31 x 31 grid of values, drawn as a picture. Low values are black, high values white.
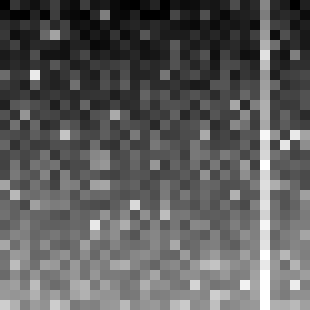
There is an overall slope up to the bottom. Column 27 stands out from the rest. There are no regular stripes. The ninth with the highest average is the bottom right. Values change most from cell to cell in the middle right.
